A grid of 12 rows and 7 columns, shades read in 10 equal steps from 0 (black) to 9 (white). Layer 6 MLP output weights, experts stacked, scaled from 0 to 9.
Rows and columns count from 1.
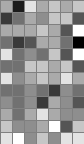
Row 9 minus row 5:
-3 0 0 -2 -1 2 -6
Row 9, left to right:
5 4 5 2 6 5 3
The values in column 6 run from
3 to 8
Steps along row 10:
down up up down down same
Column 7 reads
7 3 9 0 9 3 6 4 3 5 7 8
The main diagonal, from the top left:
6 4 6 6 7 7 6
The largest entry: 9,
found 4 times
